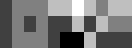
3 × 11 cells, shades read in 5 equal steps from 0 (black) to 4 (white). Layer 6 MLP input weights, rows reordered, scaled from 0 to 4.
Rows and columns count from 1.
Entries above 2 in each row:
6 2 1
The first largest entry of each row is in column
7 7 8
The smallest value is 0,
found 2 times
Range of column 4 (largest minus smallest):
0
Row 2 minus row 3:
0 0 -1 0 0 1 3 -2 2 1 1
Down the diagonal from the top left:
1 2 2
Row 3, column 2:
2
